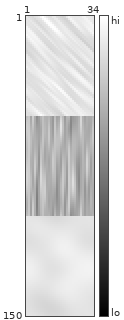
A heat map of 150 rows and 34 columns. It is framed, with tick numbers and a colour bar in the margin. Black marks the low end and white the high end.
The table splits into 3 rows of 1 panel. Panel 1,1: very high, slanting down to the right, faint in contrast. Panel 2,1: high, streaked downward. Panel 3,1: very high, smooth, faint in contrast.
